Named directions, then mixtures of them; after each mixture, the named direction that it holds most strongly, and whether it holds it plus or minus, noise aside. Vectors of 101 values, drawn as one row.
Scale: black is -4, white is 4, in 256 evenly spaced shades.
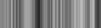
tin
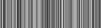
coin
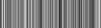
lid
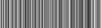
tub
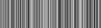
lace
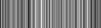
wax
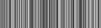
lace, minus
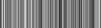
lid, plus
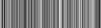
lid, minus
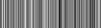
lid, plus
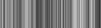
tin, plus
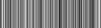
lid, plus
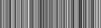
lace, minus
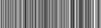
tub, plus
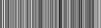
lid, plus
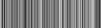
lid, minus
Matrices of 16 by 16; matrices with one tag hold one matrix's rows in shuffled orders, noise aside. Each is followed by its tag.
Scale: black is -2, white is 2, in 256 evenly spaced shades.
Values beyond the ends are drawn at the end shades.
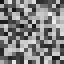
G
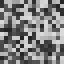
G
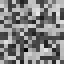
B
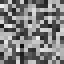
B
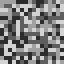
B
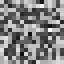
B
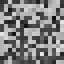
B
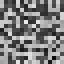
B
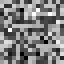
B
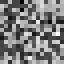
G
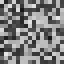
G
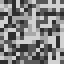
B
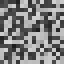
G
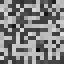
B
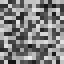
B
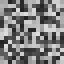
B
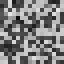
G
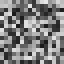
B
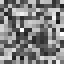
B
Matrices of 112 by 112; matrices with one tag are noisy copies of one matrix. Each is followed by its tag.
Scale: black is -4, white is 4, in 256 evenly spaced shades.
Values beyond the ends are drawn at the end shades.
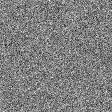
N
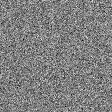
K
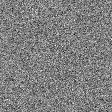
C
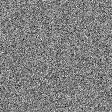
K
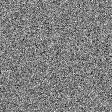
K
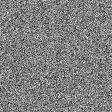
K
